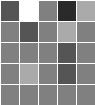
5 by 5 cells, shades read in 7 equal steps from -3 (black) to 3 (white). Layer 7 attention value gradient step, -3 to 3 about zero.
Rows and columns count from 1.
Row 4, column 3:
0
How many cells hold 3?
1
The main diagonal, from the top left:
-1 -1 0 -1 0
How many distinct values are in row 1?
5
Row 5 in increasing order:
0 0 0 0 0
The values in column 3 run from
0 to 0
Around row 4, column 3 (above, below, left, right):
0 0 1 -1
